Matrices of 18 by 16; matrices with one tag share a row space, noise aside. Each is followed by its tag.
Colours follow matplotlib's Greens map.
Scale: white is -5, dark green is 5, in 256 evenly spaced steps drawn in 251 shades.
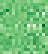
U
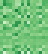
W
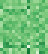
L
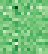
W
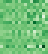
U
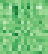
W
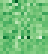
W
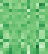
L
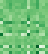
L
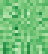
W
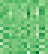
L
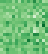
U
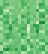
L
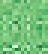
W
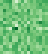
W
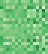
U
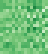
U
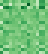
L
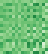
U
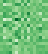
W
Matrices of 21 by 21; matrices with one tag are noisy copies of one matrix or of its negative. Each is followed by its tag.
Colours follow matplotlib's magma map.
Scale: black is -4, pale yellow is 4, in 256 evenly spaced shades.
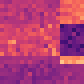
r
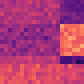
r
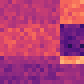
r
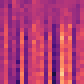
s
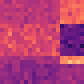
r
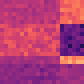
r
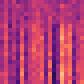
s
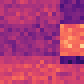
r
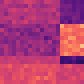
r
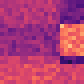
r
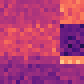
r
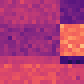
r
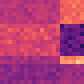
r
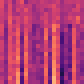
s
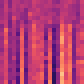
s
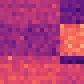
r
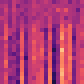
s
